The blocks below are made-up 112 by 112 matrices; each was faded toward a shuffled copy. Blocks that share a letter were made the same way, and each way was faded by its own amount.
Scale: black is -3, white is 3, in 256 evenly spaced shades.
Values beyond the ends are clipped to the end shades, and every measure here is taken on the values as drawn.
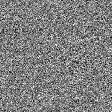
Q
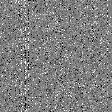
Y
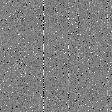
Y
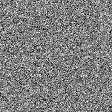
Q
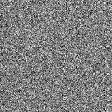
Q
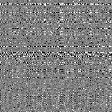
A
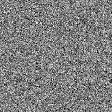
Q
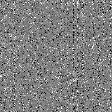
Y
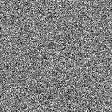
Q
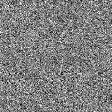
Q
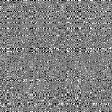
A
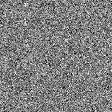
Q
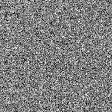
Q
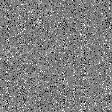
Y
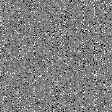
Y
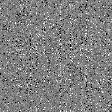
Y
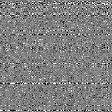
A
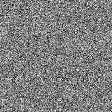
Q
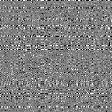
A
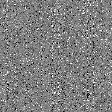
Y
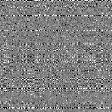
A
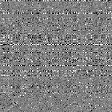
A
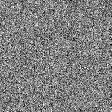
Q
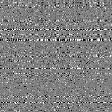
A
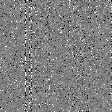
Y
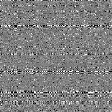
A
